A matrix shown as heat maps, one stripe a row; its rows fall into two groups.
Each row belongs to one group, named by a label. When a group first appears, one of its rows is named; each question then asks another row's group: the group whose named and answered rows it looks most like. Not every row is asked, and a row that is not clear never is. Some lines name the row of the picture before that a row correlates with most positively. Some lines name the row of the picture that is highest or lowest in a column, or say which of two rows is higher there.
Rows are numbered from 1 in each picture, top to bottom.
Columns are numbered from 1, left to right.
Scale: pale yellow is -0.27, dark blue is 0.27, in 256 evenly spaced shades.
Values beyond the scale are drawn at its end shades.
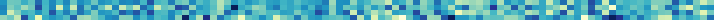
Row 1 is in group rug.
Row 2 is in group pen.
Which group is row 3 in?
rug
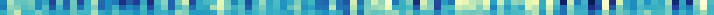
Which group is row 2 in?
rug
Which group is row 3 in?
rug
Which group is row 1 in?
rug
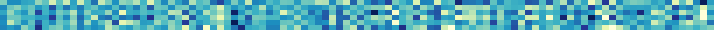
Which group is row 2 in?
rug
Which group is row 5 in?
pen
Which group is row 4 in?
rug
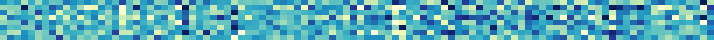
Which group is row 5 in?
pen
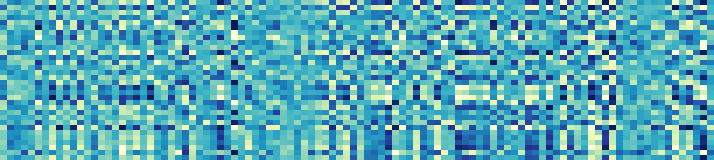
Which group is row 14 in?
pen
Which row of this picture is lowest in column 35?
8
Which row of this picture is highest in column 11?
26
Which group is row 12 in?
rug
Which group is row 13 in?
pen
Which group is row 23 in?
pen
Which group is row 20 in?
rug
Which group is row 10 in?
pen
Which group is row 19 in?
rug
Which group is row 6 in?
pen
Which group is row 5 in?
pen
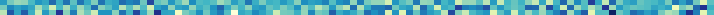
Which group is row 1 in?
rug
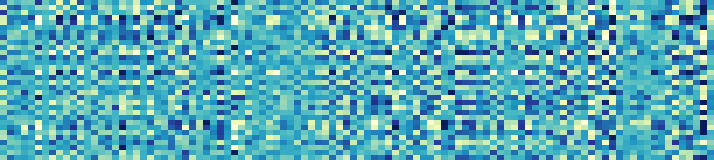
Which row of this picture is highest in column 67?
11
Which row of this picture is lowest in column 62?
25
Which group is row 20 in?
pen
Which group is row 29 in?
rug
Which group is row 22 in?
pen
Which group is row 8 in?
rug
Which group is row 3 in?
pen
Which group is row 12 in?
rug
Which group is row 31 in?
pen
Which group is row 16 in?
rug
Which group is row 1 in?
pen
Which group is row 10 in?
pen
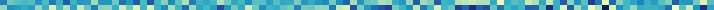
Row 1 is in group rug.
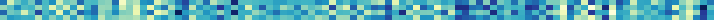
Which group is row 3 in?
pen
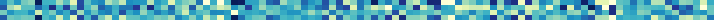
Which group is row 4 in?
pen
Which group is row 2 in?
rug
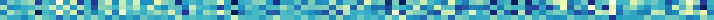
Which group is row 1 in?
pen
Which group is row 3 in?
pen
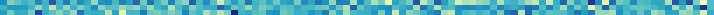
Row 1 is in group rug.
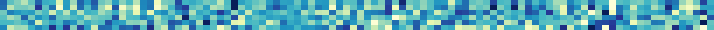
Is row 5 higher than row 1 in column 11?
Yes
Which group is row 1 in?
pen
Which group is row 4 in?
pen
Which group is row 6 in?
rug
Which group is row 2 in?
pen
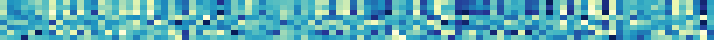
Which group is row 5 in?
pen
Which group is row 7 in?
pen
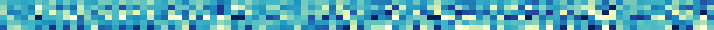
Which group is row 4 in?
pen
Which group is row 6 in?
rug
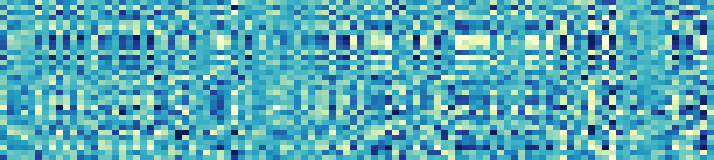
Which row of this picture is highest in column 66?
30
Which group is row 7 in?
pen
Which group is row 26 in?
rug
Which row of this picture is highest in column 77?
30
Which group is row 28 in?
pen
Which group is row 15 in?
pen
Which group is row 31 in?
pen
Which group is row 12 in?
rug
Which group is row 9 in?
rug
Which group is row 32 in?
pen
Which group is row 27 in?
pen
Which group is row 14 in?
rug
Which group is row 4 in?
rug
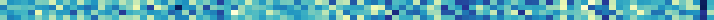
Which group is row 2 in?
pen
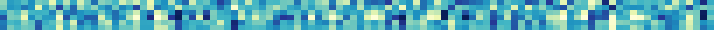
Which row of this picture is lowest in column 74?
2
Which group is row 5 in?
pen
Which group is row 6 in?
pen
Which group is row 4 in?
pen
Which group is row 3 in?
pen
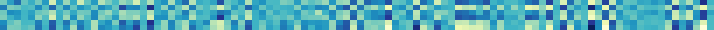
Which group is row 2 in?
rug
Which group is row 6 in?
rug
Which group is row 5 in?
rug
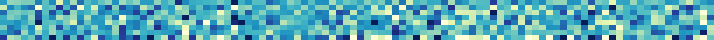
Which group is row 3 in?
rug
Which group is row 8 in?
rug
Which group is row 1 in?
pen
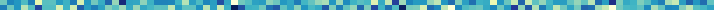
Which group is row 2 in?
pen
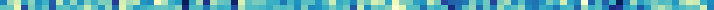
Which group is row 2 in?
pen
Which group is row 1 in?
pen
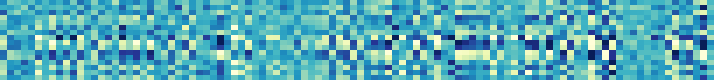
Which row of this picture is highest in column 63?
11
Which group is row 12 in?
rug
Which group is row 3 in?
rug
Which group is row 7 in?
rug
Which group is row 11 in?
rug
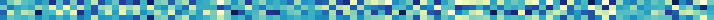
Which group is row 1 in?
rug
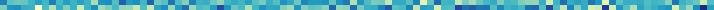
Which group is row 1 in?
rug
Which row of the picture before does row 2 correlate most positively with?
2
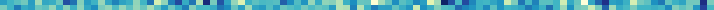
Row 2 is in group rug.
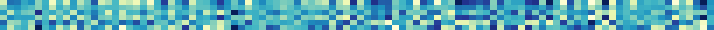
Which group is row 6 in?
pen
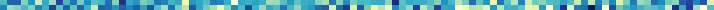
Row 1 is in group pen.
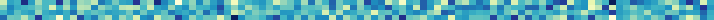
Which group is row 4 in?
pen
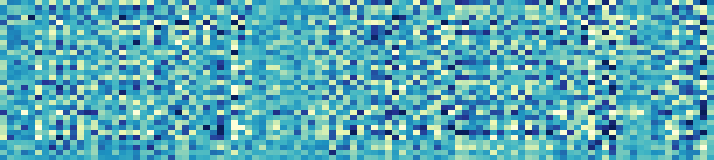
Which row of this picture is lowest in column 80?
23
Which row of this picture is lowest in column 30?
6
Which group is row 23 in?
pen
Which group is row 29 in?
rug
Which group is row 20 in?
pen
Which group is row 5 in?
pen
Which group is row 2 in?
rug
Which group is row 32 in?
rug
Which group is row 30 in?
rug
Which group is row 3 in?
rug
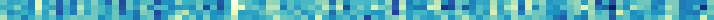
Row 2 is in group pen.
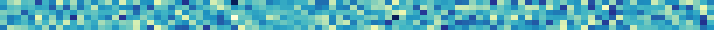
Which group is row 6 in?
pen
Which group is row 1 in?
pen
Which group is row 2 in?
rug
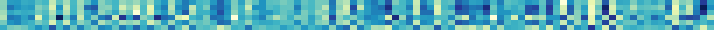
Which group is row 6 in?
rug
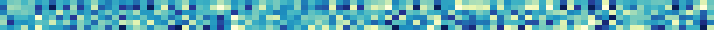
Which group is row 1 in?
rug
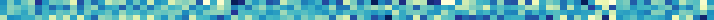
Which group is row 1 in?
pen
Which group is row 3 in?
pen
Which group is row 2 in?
rug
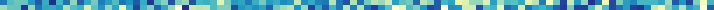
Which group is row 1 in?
rug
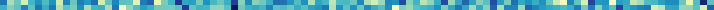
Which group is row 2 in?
pen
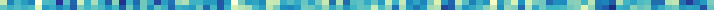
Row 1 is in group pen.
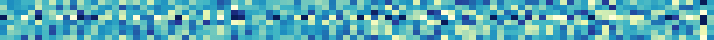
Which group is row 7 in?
rug
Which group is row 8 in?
pen
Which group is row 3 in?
pen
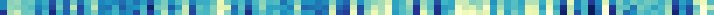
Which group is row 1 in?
rug
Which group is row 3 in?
rug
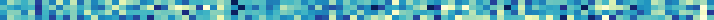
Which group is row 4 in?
rug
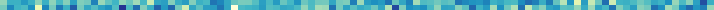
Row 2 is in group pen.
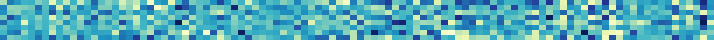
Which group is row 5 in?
pen
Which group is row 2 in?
pen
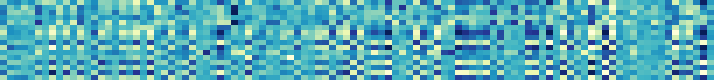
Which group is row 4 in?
rug
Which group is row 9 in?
rug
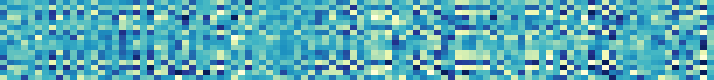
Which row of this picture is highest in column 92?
16
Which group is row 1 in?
rug
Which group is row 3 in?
rug
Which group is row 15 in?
pen
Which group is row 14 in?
rug
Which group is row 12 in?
rug
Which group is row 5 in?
pen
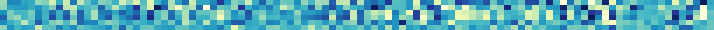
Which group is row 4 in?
rug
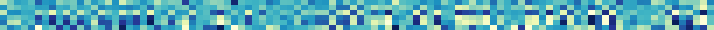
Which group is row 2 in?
rug
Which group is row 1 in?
pen
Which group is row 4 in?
rug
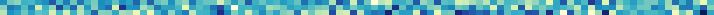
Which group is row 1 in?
rug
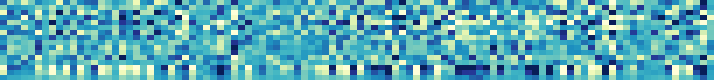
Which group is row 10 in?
pen
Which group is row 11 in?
pen
